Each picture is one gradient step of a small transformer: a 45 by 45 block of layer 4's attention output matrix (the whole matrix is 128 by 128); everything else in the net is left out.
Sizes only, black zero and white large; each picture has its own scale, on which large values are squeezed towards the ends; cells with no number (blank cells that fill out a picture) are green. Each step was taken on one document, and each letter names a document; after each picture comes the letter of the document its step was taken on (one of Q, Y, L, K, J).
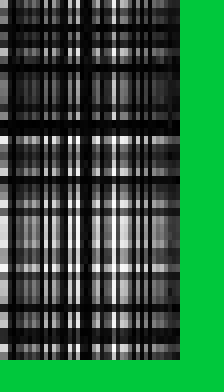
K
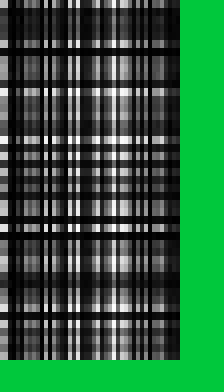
K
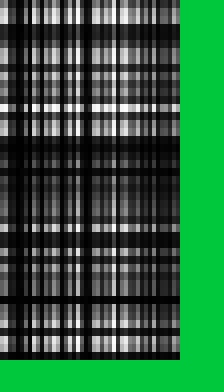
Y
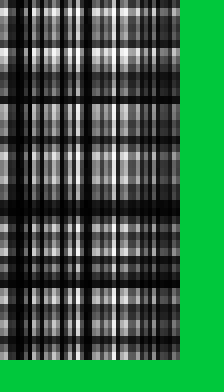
Y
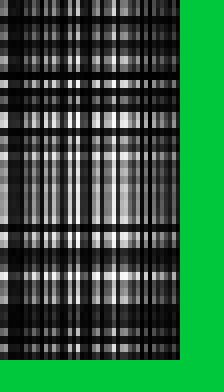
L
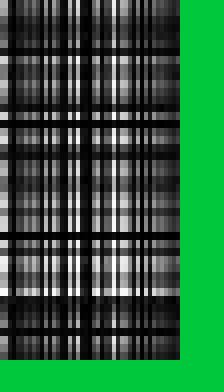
K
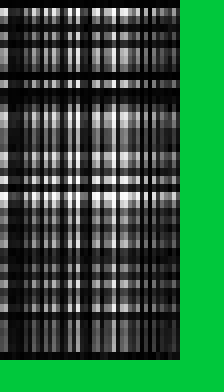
L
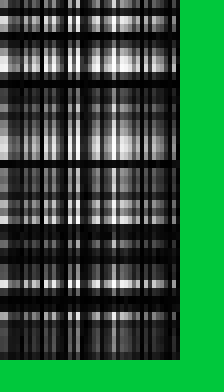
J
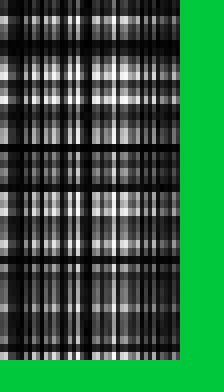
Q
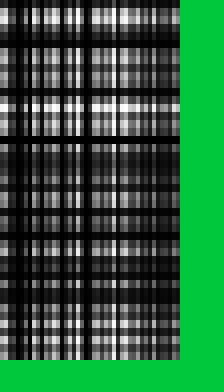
Y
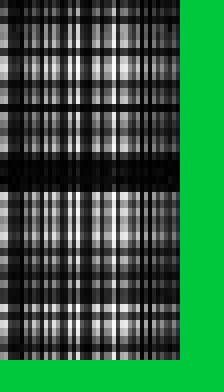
Q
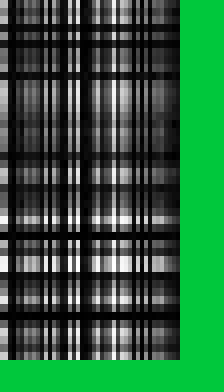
K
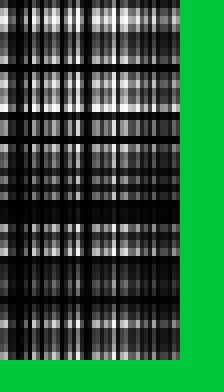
Y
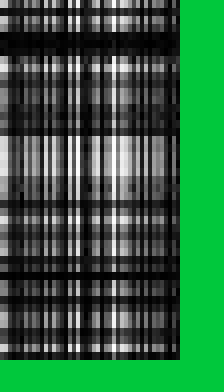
J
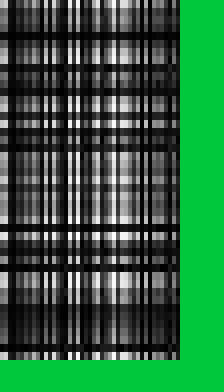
L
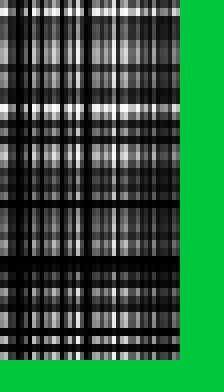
Y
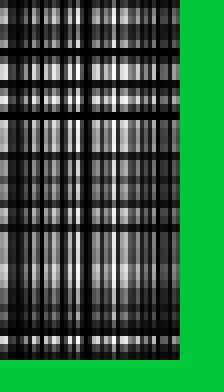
Q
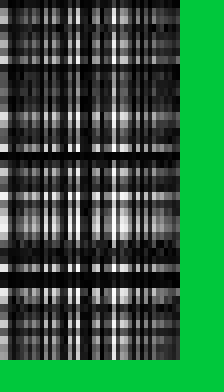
K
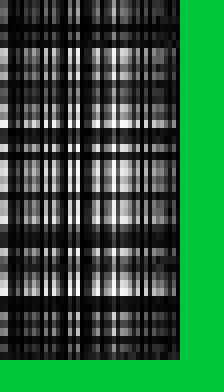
J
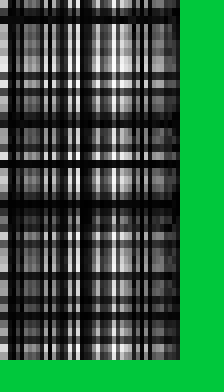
J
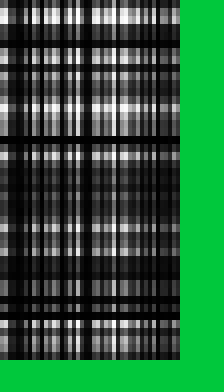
Y
